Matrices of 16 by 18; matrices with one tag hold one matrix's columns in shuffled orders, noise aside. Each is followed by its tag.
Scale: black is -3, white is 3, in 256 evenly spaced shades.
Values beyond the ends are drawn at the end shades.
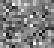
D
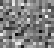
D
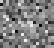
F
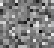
F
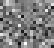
D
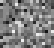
F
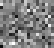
D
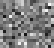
D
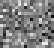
D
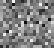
F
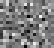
D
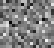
F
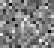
F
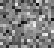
F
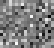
D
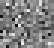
D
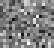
D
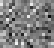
D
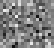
D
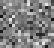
D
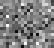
D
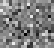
D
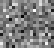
D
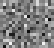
D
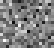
F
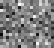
D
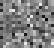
D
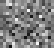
D
